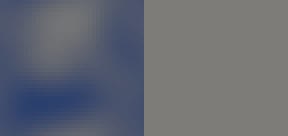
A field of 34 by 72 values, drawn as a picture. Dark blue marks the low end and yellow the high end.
The table splits into one row of 2 panels. Panel 1,1: low, smooth. Panel 1,2: middling, flat.
